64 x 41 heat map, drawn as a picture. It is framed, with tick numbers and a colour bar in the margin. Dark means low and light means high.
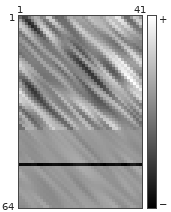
Odd lines: row 50. Grain: diagonal, down to the right. Histogram: skewed, a long tail of low values. Average level on the scale: 60%. Seam: horizontal, 60% of the way down, the bottom part calmer. Ninth with the highest average: top right.
